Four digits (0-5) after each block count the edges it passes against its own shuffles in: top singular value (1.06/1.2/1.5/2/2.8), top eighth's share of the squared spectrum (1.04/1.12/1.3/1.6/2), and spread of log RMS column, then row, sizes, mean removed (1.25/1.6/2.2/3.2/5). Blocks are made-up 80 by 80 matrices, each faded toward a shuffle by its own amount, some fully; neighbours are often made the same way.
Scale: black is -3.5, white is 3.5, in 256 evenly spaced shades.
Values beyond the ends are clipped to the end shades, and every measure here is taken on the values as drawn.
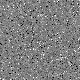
0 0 0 0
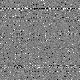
3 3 0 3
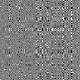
5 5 4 2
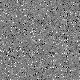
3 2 0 0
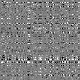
5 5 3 4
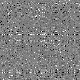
4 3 1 2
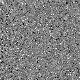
2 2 1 0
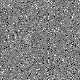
3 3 2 0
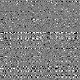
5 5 2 4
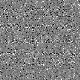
3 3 1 2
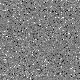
2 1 0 0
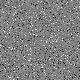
0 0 0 0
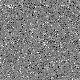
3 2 0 1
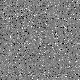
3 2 0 1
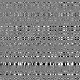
5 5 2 4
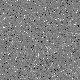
0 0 0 0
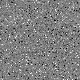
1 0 0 0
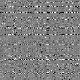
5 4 2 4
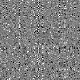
4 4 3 2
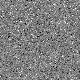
0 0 0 0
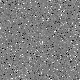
2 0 0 0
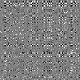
5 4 3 3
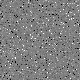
2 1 0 0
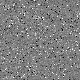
1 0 0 0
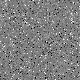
2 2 0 0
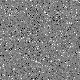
2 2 0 0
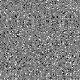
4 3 2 1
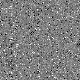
3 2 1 1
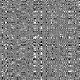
5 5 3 3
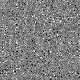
3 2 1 0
